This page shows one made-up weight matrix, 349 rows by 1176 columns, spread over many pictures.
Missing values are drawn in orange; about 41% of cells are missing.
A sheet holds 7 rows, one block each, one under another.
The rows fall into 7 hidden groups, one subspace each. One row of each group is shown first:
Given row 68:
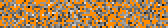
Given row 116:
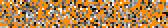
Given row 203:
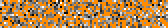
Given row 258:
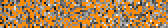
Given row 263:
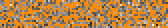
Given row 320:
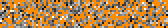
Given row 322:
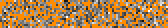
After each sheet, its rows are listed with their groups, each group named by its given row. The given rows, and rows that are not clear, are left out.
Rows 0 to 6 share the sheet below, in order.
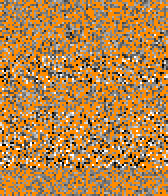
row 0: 322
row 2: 263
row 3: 258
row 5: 322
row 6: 258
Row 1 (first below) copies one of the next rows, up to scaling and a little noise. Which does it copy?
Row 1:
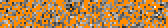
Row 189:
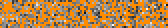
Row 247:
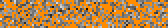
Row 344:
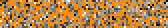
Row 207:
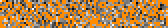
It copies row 207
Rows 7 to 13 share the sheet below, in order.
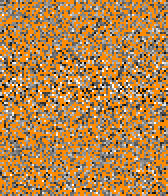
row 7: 68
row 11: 263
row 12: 322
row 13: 263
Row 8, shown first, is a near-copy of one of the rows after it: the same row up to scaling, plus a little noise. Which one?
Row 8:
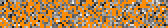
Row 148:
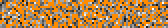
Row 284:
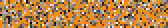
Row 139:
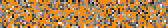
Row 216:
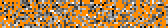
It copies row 216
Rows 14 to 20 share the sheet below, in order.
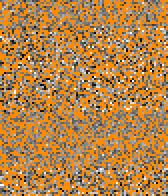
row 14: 320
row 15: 320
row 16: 203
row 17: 258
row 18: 68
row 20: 203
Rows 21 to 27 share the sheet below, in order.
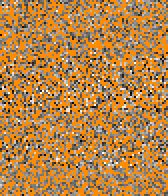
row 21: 320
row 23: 320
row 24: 322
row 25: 203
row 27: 203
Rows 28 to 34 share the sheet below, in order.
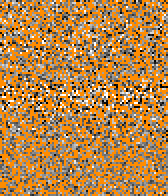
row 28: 68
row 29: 263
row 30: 258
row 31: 322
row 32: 320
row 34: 258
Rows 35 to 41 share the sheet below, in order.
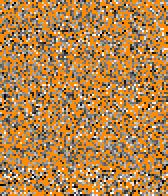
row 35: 322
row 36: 320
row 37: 203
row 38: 263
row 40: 203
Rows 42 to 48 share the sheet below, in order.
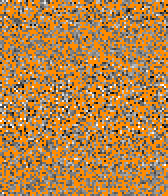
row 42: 258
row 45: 320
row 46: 68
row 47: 258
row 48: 258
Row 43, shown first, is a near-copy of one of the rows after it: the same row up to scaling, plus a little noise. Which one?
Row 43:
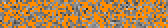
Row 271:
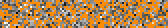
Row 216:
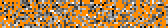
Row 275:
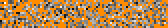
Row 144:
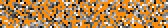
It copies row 275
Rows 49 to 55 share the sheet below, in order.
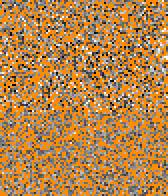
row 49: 320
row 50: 263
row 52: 258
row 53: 263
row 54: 258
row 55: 258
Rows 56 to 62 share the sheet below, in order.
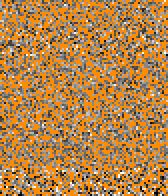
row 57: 258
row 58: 263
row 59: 203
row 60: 263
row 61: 322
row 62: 263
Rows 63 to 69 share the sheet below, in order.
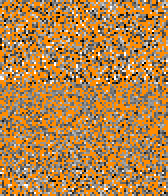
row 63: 203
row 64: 203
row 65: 258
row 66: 258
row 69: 68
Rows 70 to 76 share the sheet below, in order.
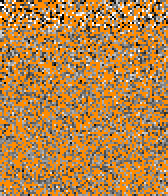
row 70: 203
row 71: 263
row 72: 258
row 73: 203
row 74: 263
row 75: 258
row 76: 320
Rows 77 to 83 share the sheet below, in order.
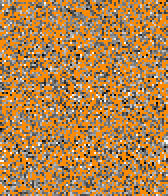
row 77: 258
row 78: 322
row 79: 68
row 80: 258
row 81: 203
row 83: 322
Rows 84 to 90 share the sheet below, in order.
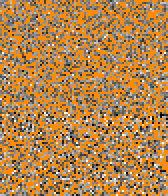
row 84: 322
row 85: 258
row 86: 322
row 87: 322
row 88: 322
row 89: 263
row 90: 322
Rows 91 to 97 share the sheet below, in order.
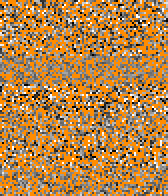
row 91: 263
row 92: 263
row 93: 68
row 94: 68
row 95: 68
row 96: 322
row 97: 258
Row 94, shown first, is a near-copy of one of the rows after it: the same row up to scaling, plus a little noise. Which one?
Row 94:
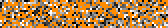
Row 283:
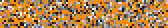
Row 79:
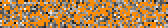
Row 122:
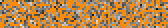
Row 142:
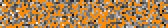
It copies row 79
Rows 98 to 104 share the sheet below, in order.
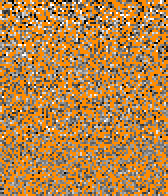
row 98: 203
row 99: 320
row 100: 320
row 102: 258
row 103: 203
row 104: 263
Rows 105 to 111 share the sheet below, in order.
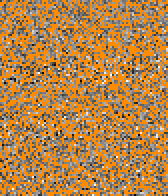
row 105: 68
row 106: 320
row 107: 258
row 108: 322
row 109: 263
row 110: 258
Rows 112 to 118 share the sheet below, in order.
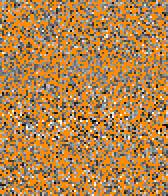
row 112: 68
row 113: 258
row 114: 322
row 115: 258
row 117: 68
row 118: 263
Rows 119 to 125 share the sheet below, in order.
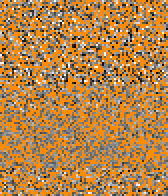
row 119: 322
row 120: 68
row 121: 203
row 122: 68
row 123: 68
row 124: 322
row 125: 263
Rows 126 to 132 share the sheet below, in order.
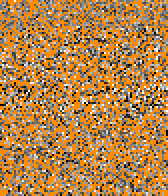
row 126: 322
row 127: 258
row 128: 258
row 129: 68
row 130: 320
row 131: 203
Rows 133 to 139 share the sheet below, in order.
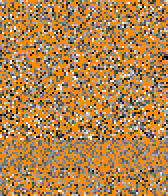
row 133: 203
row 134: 322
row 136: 322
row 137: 263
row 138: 320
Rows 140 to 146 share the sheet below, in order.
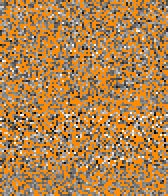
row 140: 203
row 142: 68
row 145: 68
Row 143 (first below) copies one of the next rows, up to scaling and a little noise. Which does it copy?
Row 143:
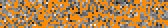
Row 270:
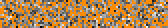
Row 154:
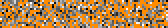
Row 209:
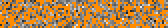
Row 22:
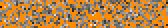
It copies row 22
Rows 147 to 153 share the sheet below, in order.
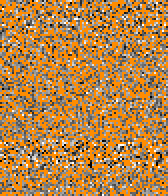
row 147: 258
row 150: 258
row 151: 320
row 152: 263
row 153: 258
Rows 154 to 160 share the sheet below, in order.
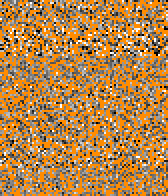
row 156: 68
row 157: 320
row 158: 203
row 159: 263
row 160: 320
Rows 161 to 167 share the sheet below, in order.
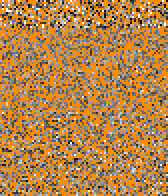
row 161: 258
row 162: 263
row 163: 203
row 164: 116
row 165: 68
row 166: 258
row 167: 68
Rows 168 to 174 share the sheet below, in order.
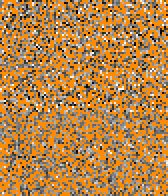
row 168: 320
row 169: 322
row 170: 203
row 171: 263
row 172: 322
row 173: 320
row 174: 258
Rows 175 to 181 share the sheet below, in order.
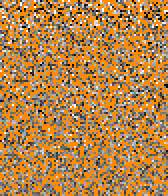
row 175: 203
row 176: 203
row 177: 322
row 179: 258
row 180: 68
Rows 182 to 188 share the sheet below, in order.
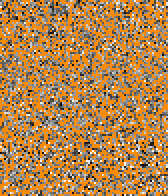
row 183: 203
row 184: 322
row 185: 68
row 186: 68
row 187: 263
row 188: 203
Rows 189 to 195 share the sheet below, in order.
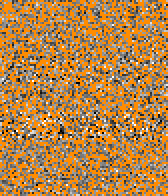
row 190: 68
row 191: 322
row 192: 203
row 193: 320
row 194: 258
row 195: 322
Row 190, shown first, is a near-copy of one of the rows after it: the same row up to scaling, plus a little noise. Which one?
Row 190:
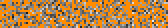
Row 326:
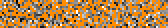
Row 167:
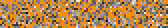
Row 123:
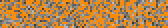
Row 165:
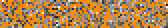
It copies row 167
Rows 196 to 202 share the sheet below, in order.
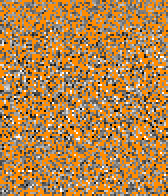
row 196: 263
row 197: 203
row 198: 320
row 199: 203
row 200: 322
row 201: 258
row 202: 320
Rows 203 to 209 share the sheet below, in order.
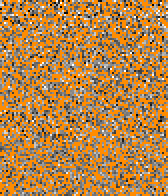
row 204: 203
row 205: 322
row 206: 258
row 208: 203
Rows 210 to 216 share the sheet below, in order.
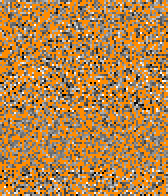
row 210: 68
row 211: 68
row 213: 322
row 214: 322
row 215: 258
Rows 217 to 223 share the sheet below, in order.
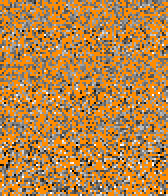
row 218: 320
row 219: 68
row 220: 203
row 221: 322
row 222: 263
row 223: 258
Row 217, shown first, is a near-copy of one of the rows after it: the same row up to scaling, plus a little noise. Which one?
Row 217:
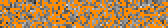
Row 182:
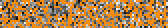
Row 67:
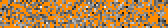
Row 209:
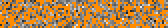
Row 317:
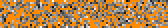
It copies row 209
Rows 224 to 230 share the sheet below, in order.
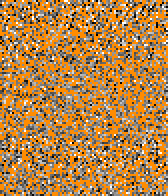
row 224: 322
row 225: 68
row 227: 203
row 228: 258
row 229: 258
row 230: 258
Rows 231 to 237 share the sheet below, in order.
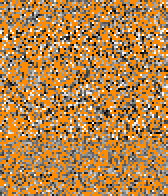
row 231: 322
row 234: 263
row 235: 68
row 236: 68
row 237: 203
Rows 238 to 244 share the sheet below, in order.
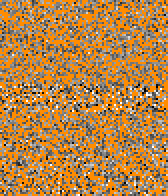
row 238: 320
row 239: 258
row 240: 203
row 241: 68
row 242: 116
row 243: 322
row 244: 322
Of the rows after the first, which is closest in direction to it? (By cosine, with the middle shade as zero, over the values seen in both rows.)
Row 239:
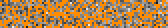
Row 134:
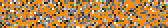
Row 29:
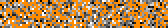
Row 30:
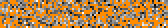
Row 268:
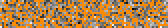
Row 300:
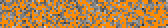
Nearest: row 300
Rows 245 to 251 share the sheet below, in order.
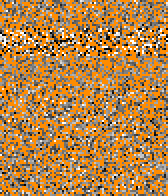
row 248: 320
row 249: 322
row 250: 322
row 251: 68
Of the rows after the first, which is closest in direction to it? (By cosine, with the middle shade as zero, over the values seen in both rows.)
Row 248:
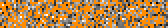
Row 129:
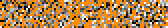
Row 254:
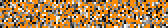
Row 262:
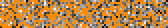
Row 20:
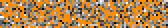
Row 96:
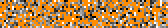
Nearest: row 96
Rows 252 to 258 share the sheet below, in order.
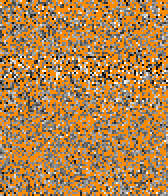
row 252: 203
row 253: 263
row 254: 203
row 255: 258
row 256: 320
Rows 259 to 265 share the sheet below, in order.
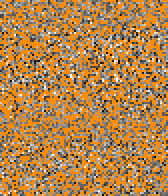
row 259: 263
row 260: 258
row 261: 68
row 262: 258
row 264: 68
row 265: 258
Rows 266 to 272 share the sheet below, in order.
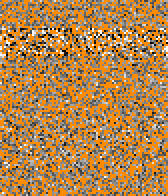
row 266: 322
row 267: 320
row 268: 116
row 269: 322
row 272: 258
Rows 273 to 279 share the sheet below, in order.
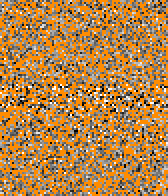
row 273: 258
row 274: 263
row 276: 320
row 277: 258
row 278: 203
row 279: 263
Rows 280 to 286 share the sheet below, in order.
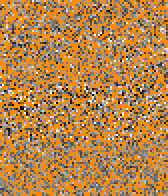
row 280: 320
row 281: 320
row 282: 203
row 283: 68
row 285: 263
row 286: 68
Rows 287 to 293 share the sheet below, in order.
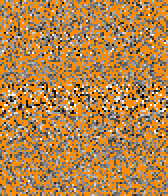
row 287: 203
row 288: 322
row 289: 320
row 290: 258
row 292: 203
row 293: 263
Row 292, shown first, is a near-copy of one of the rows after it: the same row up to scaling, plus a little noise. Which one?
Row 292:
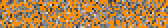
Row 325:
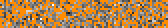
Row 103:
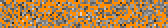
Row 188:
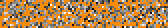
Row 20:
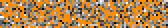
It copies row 188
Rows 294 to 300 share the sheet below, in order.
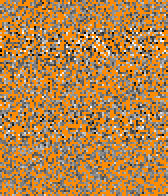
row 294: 320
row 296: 320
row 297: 263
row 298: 322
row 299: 203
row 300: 258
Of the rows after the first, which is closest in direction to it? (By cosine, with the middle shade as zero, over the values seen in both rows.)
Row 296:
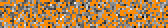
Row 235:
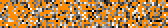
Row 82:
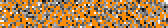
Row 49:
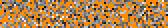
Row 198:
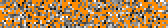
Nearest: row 198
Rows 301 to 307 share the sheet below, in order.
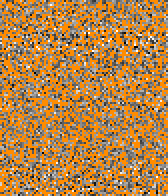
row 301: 203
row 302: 322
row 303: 203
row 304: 263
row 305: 322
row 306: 263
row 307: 263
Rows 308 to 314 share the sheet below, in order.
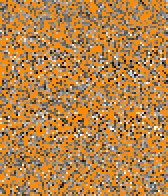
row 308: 320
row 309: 68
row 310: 322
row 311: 258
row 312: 68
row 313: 320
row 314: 320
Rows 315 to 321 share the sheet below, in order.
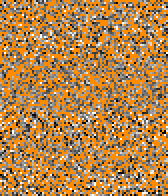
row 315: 322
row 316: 203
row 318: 258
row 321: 263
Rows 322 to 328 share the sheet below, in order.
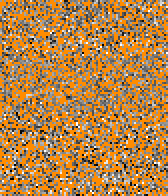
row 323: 203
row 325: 203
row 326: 68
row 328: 322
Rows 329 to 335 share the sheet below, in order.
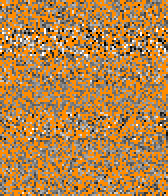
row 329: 203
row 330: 258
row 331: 263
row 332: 258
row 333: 320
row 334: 322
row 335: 258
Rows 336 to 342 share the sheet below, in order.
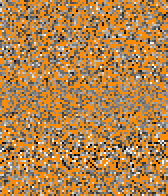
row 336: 68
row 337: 320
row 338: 68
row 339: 320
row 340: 263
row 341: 320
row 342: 203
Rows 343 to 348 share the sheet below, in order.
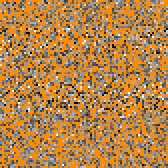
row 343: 322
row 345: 263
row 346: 258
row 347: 263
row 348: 322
